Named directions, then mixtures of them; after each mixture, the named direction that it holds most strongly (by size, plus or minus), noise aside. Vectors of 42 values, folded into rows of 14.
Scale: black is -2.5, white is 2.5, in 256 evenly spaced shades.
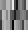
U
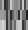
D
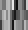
U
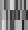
D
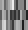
U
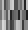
D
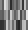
D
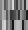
U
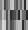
D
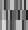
D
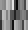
U
